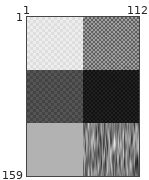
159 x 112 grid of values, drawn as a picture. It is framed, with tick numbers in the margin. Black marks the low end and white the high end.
It is made of 3 by 2 panels. Panel 1,1: very high, checkered, faint in contrast. Panel 1,2: middling, checkered, strong in contrast. Panel 2,1: low, checkered, faint in contrast. Panel 2,2: very low, checkered, faint in contrast. Panel 3,1: high, flat. Panel 3,2: middling, streaked downward, strong in contrast.
